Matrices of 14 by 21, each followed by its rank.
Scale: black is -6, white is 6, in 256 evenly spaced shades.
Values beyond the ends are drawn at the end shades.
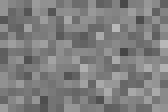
full rank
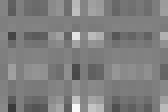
one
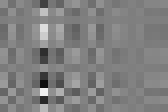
one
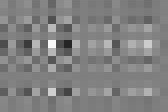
one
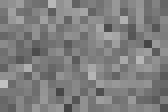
full rank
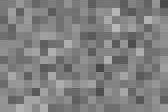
full rank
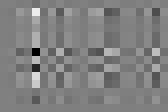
one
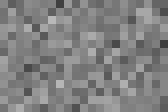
full rank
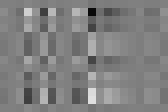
one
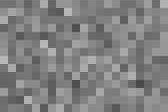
full rank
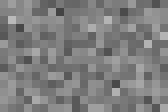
full rank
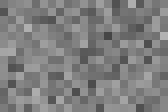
full rank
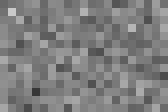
full rank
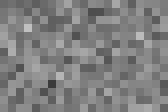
full rank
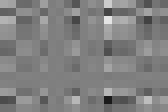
one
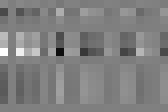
one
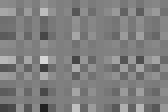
one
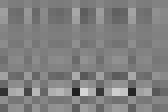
one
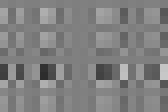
one
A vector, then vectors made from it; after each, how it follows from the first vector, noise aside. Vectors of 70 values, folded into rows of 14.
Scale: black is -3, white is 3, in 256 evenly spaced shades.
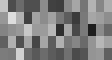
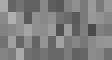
shrunk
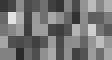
sign-scrambled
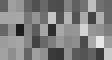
reversed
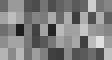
reversed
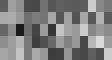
reversed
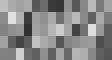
sign-scrambled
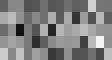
reversed
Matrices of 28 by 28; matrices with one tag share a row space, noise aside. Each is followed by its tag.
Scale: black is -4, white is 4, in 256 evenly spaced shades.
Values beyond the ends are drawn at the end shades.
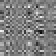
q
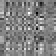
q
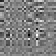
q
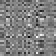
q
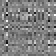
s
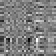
q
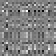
s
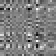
q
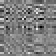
q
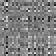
s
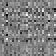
s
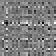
s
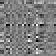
q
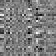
q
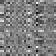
q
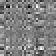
q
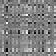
s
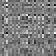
s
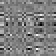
q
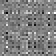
s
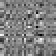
q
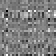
s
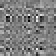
q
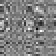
q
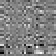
q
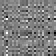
s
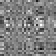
q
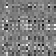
s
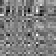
q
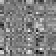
q
